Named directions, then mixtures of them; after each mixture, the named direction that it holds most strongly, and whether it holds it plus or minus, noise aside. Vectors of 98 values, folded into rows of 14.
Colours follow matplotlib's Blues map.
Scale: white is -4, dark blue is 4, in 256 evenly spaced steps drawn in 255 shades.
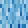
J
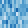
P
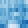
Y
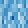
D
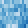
Y, plus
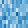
P, minus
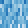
J, minus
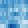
Y, minus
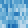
Y, minus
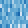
J, minus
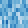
P, plus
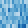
J, plus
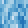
D, minus
